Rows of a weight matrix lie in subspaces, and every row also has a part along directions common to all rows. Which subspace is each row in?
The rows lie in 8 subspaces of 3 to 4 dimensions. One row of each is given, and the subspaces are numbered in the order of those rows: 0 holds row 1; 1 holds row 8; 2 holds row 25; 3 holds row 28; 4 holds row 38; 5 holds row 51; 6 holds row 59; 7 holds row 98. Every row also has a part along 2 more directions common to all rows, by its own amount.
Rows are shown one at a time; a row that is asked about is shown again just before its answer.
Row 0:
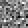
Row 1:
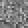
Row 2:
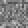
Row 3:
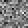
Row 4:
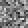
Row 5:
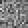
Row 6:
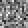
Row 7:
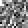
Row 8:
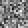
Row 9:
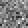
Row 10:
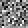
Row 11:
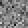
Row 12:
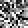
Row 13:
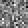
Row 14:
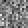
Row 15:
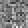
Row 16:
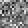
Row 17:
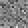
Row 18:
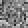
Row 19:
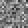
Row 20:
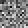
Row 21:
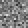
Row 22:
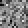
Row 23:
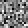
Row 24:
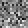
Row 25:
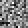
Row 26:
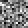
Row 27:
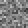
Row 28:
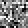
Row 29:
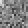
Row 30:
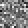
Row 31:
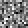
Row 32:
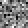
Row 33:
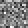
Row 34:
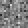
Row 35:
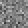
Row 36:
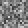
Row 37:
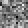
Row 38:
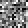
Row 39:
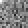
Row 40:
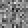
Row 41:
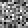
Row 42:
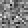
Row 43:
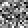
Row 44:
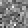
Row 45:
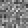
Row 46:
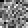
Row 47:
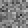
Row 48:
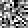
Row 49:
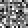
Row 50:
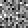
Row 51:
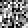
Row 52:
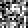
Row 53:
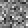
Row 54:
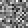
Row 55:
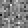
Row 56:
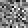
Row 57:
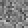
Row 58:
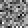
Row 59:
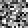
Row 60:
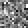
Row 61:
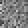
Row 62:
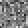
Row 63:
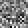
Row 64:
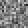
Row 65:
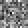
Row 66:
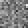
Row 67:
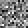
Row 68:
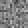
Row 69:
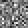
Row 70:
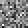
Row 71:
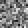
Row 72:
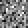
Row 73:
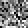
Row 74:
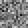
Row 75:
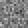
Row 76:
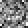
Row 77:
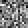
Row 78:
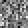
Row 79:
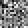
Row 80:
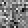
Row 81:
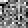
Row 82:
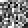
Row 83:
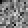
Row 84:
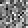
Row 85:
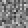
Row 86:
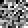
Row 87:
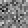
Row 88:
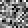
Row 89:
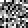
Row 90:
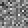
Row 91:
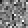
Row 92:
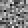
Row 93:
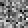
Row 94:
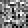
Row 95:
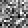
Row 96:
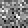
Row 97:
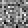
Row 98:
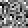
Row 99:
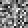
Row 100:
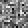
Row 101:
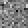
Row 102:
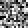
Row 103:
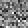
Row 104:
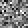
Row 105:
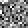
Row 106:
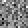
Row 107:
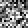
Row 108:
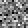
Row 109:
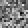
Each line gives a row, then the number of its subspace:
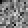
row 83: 4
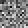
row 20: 6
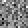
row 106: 2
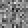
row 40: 5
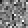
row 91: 4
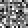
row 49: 1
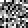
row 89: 5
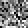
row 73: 6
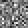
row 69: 2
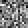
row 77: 2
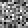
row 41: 5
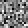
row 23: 1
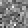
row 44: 4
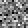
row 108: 3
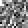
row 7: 4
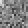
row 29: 4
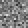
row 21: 3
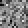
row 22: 4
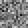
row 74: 0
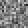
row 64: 3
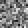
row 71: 3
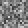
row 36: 1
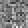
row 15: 7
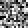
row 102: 3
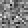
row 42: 2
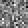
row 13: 2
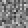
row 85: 3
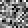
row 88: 6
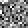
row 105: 6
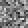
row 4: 7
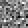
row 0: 7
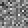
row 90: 6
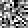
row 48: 2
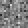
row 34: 2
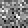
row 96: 6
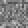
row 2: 3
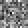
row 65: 1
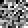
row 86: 5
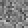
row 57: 0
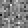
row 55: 2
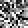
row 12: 6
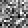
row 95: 7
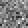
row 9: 7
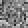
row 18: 0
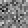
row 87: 0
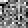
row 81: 4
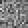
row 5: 0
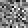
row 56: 1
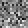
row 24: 6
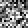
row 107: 7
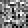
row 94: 7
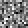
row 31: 1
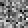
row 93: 0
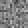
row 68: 2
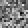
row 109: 7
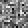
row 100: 7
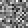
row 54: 6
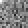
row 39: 4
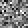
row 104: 3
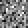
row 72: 4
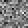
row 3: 3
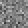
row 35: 0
